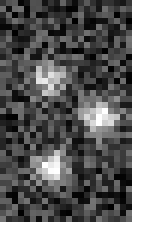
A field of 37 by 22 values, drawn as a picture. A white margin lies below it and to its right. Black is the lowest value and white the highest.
Bumps: three. Odd rows or columns: none. Average level on the scale: 30%. Histogram: skewed, a long tail of high values. Mirror symmetry: none. Slope: none.
